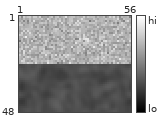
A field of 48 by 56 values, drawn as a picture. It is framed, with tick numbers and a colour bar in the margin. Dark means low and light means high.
It is made of 2 by 1 panels. Panel 1,1: high, fine-grained. Panel 2,1: low, blotchy, faint in contrast.
